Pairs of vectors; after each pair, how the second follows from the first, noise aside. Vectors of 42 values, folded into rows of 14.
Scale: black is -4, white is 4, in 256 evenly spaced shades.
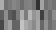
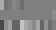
partly zeroed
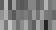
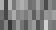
negated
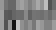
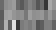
negated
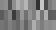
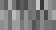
negated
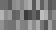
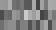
negated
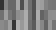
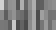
negated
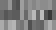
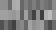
negated
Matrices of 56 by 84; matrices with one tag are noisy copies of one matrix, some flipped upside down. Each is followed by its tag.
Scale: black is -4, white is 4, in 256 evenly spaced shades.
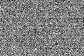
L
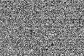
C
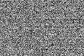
C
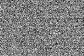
L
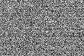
C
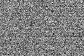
C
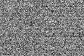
C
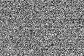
C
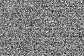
C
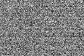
C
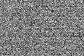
C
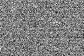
L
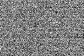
L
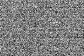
L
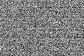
L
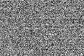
C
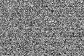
C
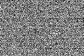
L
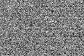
C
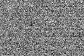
C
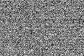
C
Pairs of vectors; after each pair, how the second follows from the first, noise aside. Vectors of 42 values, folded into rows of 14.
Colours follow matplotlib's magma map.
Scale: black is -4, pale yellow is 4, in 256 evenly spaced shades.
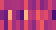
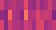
shrunk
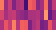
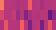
partly zeroed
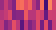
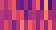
negated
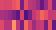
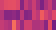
shrunk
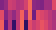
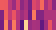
negated
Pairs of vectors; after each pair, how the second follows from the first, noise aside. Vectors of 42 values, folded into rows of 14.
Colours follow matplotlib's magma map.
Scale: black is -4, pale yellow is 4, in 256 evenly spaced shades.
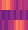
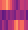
copied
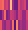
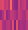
shrunk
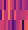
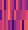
copied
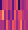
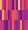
sign-scrambled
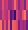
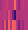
partly zeroed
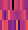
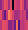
copied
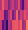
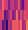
copied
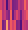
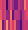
copied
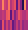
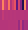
partly zeroed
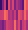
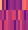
sign-scrambled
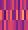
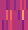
partly zeroed
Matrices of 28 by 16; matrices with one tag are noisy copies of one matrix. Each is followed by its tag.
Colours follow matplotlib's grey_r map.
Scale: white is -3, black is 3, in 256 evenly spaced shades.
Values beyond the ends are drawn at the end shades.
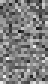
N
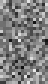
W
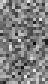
W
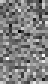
N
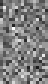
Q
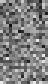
N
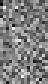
Q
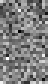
N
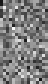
Q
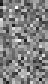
Q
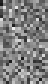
Q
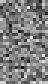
N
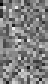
Q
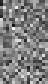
Q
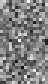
W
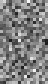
W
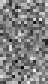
W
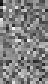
Q
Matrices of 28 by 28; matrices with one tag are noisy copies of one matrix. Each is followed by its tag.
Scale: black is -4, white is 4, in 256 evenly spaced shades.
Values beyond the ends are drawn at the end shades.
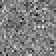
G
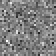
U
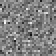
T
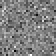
G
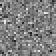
T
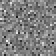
U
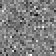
G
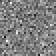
U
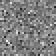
U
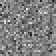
T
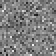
G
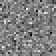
T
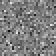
U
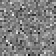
U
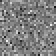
U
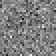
G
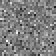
U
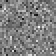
G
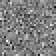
U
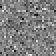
G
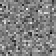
T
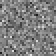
G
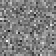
U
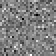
G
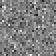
G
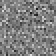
G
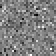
G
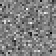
T
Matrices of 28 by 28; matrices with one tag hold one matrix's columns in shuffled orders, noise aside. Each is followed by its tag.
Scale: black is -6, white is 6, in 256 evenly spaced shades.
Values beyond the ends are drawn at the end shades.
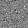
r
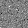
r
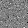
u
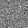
r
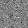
u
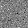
r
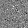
r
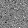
u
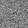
r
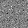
r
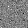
r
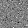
u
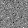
u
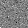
u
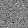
u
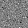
u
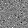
u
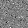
u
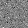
u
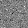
r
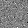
u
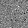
r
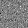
r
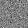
u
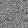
r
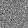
r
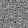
u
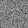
r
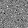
r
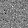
r
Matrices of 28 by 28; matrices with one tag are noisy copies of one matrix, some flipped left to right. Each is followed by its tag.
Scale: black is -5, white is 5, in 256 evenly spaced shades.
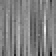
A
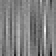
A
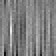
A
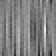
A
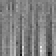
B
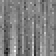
B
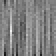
A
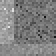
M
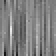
A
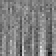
B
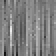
A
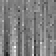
B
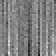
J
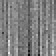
J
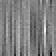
A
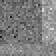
M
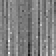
J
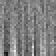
B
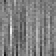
A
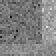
M
